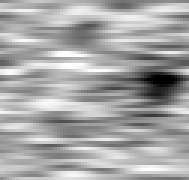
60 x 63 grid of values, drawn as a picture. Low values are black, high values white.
Streaks run across, left to right. The middle right is the ninth with the lowest average. One dip sinks in the middle right.
